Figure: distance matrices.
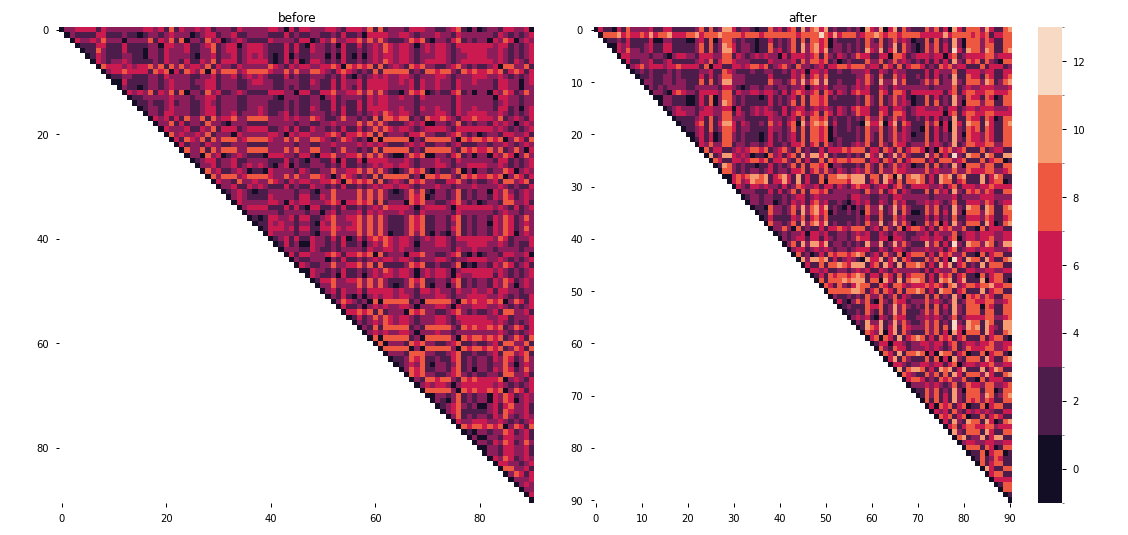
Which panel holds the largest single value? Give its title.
after
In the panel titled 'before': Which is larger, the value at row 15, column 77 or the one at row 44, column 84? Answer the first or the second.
the second
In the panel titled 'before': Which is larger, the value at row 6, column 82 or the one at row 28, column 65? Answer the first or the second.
the second
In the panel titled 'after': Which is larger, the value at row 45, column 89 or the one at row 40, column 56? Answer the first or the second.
the second
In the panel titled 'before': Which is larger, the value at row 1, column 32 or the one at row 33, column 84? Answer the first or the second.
the first
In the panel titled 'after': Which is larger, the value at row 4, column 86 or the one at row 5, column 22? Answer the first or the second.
the first
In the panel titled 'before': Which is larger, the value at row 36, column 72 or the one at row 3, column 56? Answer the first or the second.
the first
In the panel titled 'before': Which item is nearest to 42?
13
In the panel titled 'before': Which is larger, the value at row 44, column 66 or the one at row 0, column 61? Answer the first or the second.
the second
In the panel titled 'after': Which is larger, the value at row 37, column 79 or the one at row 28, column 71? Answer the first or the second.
the second
